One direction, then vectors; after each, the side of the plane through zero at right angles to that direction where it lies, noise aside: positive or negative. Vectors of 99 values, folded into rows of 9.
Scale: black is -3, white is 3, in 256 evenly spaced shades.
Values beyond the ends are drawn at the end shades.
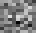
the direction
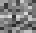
positive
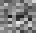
negative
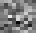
positive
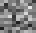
positive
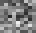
negative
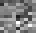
negative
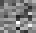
negative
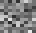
negative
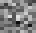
positive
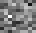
positive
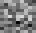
positive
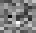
negative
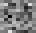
negative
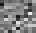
negative
